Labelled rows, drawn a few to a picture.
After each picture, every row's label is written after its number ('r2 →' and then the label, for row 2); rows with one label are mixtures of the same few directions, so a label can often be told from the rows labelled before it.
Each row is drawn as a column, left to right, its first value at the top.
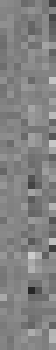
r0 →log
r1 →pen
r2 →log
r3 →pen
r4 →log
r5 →log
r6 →log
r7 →pen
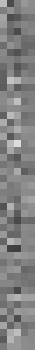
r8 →pen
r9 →pen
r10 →pen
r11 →log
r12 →log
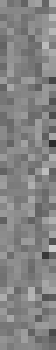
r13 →log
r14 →pen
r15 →log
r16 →pen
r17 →log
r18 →pen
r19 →log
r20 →pen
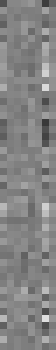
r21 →pen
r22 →log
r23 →log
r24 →log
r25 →pen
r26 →log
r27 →pen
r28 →pen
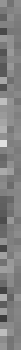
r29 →pen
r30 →log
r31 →log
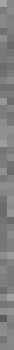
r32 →pen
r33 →log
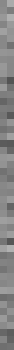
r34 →pen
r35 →pen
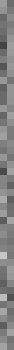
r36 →log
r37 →log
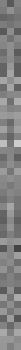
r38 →pen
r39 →pen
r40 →pen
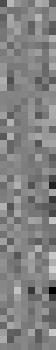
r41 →pen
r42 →pen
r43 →log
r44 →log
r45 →log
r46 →pen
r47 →pen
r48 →log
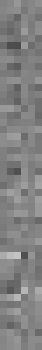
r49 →log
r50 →log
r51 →log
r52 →log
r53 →log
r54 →log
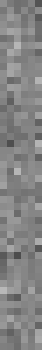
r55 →log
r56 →pen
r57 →log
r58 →pen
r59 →log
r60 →pen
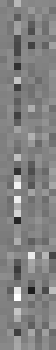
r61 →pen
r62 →log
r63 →log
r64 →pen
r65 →log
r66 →pen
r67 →log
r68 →log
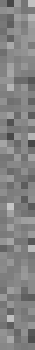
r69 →pen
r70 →pen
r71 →pen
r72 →log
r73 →pen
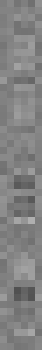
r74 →log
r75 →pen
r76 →log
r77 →log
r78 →log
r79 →log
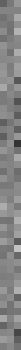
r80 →pen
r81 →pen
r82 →pen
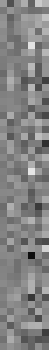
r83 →pen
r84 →pen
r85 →log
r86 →pen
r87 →log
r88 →pen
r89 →pen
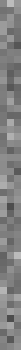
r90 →log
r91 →pen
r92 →log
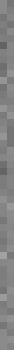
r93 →log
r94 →pen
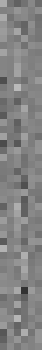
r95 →pen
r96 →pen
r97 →pen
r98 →log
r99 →log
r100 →pen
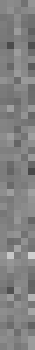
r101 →log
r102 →log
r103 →pen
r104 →pen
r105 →log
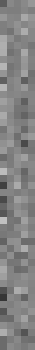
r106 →log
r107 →pen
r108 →log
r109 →pen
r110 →pen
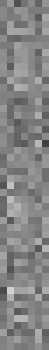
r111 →log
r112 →log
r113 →pen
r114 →pen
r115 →log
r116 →pen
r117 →pen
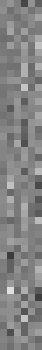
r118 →log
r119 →log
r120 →pen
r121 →pen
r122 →pen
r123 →log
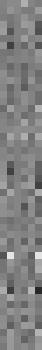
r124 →log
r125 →log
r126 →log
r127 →pen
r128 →log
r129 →log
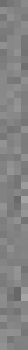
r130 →pen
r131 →log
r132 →log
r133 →log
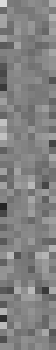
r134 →pen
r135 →log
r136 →log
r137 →log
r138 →log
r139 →log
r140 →log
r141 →pen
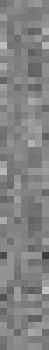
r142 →log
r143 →log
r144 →log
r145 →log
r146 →pen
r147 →pen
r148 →log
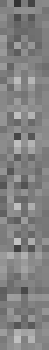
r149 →log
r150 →log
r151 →pen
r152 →log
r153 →pen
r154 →log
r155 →pen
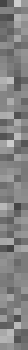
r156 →pen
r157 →pen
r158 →pen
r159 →pen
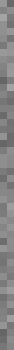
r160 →pen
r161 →pen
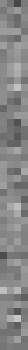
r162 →log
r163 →pen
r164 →pen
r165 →log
